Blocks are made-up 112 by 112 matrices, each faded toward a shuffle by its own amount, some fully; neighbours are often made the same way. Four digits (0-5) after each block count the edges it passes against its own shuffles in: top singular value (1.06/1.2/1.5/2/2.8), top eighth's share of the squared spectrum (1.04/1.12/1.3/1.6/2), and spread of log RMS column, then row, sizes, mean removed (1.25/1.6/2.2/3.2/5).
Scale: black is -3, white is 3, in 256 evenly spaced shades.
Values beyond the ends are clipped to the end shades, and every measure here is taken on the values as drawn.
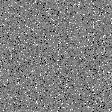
1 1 1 0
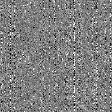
3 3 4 0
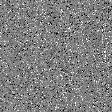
1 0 1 0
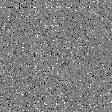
3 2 1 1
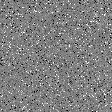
2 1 0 0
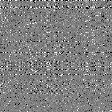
4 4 2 3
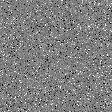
2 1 0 0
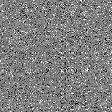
4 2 1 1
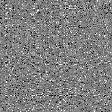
4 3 2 2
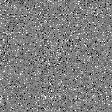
4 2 1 1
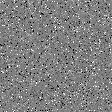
0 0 0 0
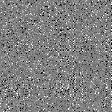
4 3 2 2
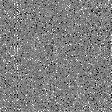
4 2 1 0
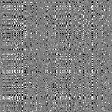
5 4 4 3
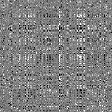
5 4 4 3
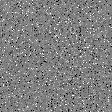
3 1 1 0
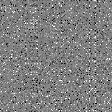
4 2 2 1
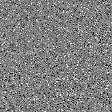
3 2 1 0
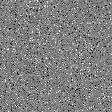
2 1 0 0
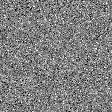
0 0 0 0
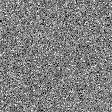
0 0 0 0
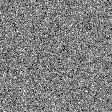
0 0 0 0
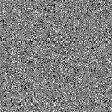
4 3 2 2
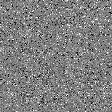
3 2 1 1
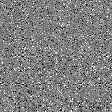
4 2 1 1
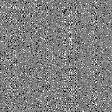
4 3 3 1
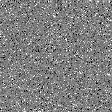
3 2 1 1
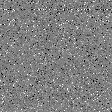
2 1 0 1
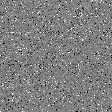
2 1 0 0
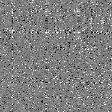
4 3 2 2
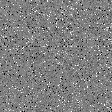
3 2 1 1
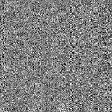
4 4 3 2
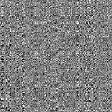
4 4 4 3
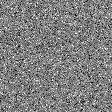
0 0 0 0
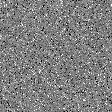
2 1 0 0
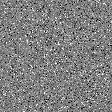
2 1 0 0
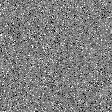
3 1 0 0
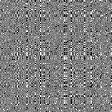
5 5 4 3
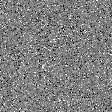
3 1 0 0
